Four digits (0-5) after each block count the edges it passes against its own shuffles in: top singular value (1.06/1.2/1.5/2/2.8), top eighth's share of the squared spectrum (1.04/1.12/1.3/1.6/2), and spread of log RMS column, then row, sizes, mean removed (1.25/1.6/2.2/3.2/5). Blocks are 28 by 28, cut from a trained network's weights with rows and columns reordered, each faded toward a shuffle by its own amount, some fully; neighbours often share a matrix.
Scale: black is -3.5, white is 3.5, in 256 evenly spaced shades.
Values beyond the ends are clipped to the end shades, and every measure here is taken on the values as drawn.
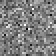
0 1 0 0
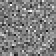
0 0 0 0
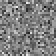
2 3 0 1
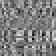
4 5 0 3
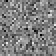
1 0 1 0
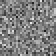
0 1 0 0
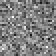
2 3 0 0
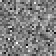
2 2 0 0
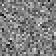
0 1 0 0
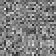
3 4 2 0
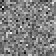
1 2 0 0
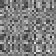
4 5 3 2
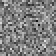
0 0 0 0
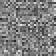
3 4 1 1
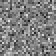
0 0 0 0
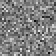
0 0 0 0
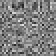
4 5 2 2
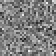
0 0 0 0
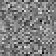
3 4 1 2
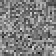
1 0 0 0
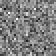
2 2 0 0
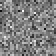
0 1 0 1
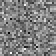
1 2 0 0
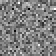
1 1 0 0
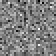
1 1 0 0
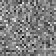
1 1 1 0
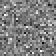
1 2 1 0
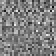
3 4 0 2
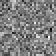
3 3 0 1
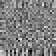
4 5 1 3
